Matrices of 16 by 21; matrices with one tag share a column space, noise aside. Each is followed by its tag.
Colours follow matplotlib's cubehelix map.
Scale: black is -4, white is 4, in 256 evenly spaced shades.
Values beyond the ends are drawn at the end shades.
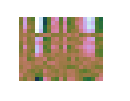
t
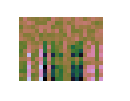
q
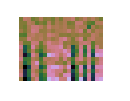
q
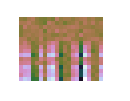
q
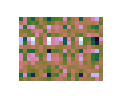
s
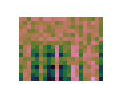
q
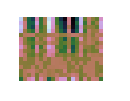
t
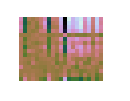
t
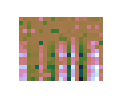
q
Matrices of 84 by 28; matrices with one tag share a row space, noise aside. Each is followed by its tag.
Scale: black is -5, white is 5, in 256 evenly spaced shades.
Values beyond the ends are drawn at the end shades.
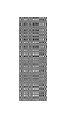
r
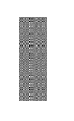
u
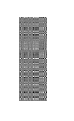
r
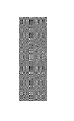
u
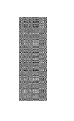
r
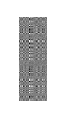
u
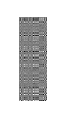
r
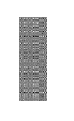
r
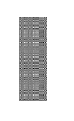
r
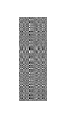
u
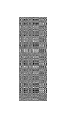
r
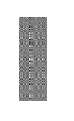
u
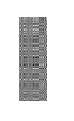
r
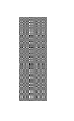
u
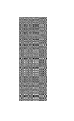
r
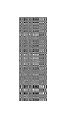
r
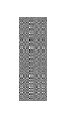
u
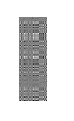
r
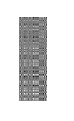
r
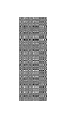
r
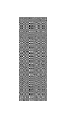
u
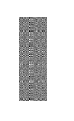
u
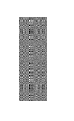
u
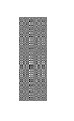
u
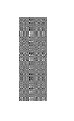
u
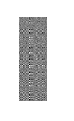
u
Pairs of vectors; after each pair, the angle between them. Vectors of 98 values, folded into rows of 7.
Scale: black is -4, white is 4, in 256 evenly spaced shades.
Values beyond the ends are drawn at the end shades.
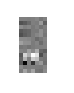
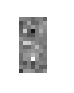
partly aligned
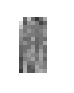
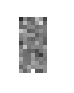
partly opposed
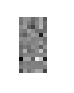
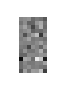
nearly parallel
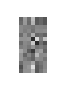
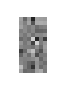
nearly opposite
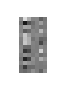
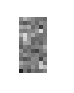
partly aligned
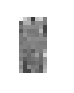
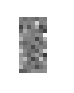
orthogonal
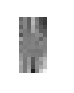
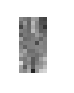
nearly parallel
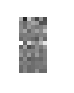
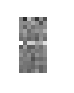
nearly parallel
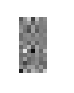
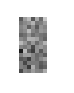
partly aligned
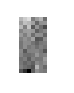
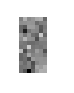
partly aligned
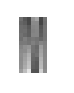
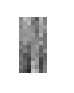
nearly opposite
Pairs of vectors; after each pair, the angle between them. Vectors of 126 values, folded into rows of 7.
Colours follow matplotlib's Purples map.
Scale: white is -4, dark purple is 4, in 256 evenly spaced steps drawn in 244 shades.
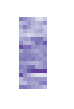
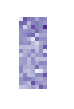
partly opposed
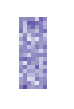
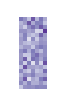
partly aligned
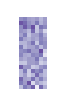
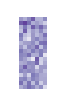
partly aligned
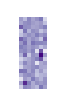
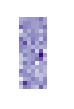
nearly parallel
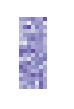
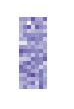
nearly parallel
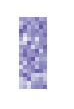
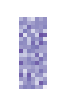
orthogonal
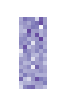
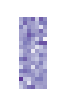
partly aligned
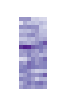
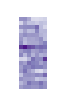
nearly parallel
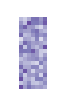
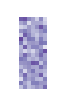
nearly opposite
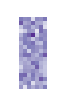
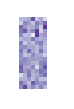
nearly opposite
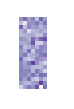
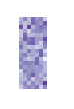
partly aligned
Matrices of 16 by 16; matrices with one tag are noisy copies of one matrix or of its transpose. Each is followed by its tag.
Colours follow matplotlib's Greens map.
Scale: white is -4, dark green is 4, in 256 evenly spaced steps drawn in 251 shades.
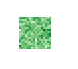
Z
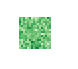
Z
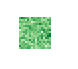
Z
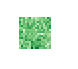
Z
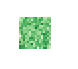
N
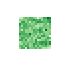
N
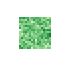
Z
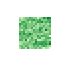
N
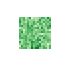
Z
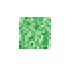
N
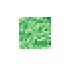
N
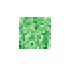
N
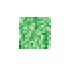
N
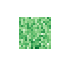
Z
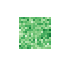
Z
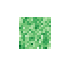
N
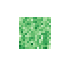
N
